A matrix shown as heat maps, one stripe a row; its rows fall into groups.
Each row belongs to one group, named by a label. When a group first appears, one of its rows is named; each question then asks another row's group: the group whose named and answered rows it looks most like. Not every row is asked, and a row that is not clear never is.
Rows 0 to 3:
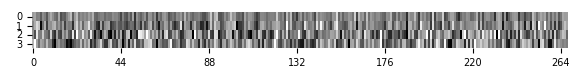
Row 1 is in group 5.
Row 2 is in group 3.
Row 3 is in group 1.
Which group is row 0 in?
5
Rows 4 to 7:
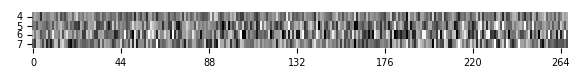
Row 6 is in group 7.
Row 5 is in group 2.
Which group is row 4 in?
5
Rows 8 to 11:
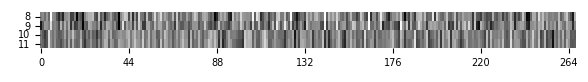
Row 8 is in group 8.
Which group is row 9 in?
8
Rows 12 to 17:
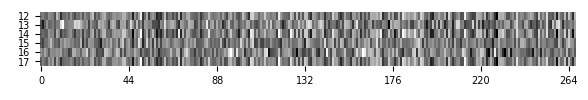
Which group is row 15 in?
8
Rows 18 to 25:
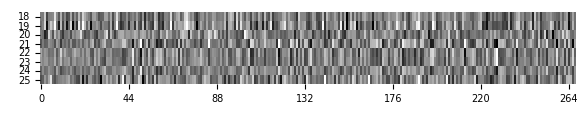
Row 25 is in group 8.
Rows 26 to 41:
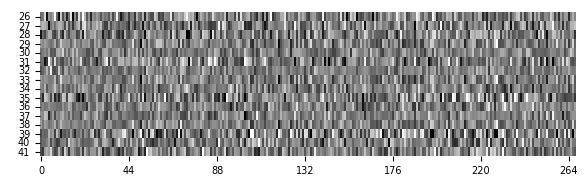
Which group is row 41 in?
3
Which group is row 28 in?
3
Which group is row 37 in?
5
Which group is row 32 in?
3
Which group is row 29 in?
7
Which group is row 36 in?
2
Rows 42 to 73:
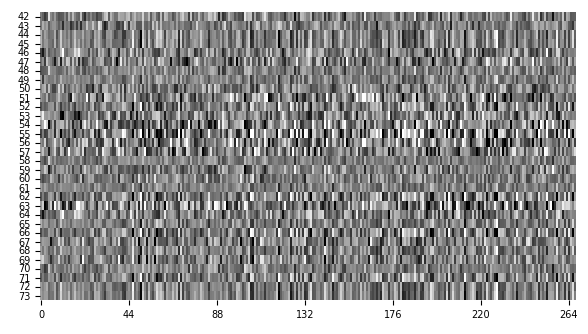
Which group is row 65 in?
7
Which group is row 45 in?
7
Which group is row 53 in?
1
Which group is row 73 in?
7
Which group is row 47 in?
2
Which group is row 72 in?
7
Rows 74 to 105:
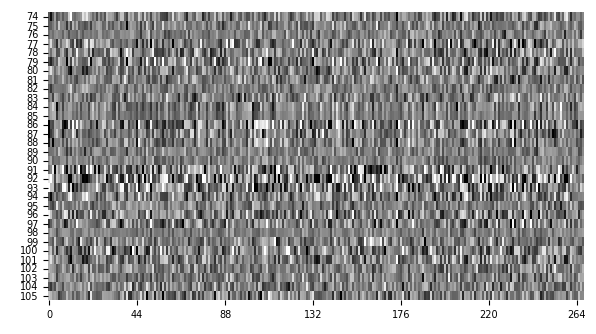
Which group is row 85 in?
5
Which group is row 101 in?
1
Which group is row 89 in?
8
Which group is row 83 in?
2
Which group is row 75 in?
8
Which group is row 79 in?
8
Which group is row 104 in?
8
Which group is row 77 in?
5
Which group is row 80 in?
1
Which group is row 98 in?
5
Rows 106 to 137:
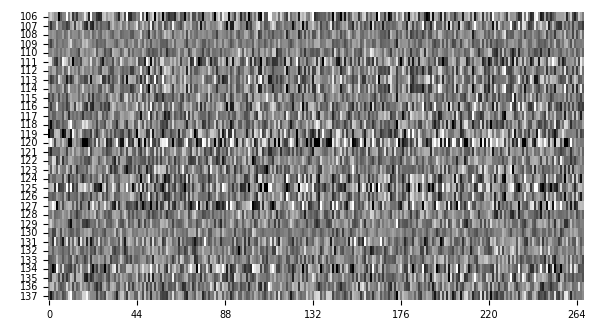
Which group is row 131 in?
2
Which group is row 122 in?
5
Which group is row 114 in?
7
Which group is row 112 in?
7
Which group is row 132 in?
2
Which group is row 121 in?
8
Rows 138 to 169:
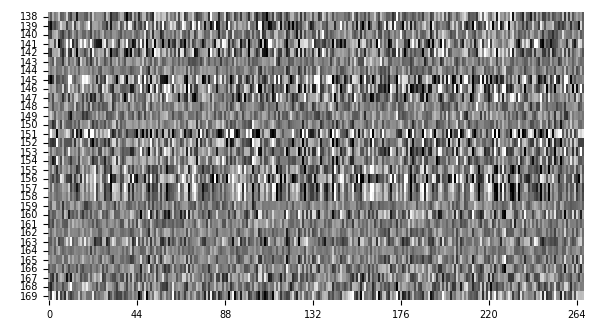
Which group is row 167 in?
8
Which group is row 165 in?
7
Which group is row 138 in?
3
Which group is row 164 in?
8
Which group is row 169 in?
3
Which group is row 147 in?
2
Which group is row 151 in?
5
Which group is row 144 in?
7
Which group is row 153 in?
7
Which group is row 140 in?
3
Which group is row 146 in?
7
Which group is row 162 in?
7
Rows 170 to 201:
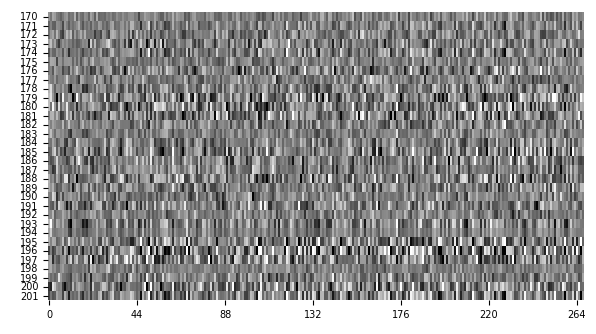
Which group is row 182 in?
7
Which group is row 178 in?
1
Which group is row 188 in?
3
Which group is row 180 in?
3
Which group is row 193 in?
1
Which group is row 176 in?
2
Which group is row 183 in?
1
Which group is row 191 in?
8
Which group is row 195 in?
7
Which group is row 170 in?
3
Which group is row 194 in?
1
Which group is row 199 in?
8
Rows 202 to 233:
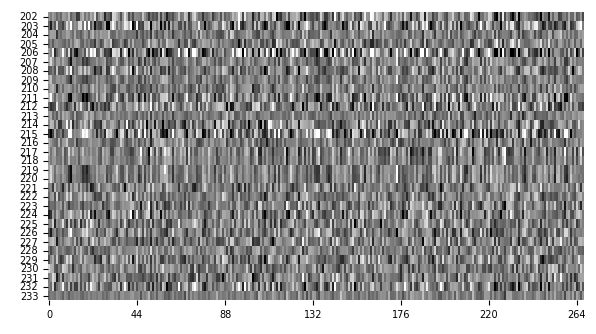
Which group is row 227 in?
5
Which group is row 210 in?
5
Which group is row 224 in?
8
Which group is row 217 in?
7
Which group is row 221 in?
2
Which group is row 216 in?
3
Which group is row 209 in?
1
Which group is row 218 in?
7
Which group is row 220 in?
1
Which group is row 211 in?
1
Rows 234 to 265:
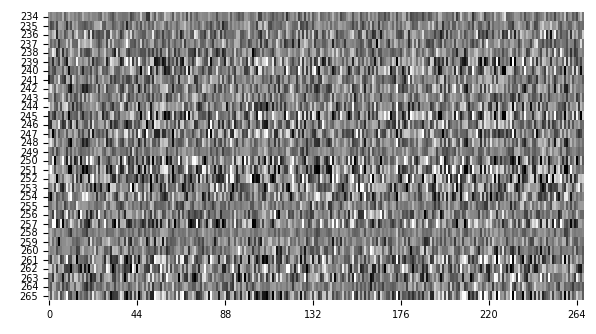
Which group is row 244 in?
3
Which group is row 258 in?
1
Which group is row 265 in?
3
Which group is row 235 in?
8
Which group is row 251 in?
1
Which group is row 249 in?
8
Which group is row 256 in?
2
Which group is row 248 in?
1
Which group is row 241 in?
3
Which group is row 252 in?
5
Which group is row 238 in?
5
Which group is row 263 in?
2
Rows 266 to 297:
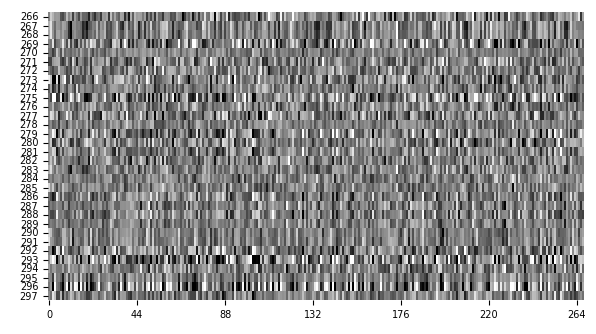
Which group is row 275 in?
5
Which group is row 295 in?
2
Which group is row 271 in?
3
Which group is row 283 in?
1
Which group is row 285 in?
3
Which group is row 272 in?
8
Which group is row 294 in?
7
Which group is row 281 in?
5
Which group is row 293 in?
5
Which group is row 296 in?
2
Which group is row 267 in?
1
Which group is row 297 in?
5
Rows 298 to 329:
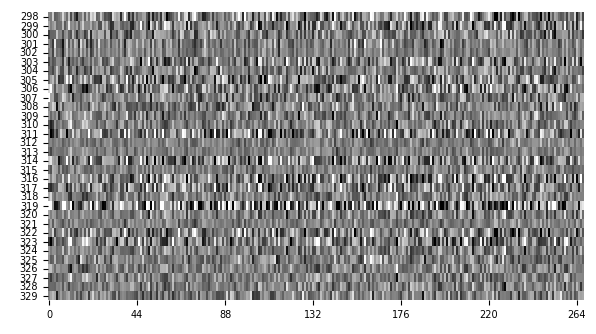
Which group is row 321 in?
2
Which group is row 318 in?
1
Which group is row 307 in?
3
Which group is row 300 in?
3
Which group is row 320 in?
7
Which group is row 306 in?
1
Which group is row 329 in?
5
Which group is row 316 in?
7
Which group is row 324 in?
7
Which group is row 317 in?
8
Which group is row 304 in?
3
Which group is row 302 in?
2
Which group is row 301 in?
2
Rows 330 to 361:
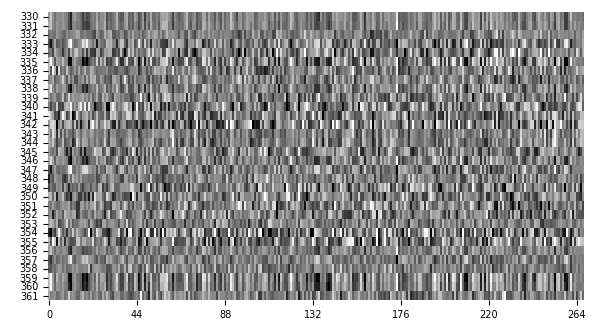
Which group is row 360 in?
1
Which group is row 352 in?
3
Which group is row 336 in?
3
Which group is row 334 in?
2
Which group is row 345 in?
8
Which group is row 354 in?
8
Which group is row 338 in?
1
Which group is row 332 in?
2
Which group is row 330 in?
1
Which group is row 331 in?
1
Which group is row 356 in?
1
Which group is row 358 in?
8
